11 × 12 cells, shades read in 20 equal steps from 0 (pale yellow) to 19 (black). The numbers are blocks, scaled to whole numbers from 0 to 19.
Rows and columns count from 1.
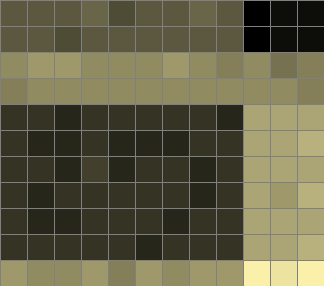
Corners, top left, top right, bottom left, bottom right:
12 18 7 0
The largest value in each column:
15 16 16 15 16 16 16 16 16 19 18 18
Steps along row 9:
up same down same same up down same down same same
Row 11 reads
7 8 8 7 9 7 8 7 7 0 1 0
